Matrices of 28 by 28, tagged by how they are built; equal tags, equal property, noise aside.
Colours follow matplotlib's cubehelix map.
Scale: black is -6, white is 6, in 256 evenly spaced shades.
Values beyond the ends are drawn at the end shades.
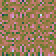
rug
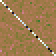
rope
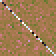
rope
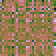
rug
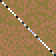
rope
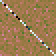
rope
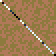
rope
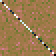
rope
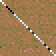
rope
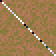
rope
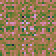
rug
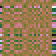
rug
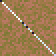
rope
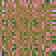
rug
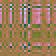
rug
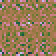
rug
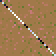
rope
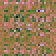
rug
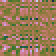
rug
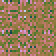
rug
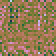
rug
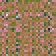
rug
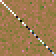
rope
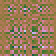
rug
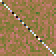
rope
